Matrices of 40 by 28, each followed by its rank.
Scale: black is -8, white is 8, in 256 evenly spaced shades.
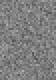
full rank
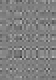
two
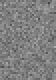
full rank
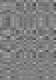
two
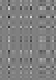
one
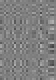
two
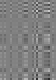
one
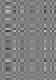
one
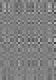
two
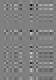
one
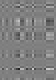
one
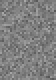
full rank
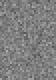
full rank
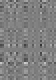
two
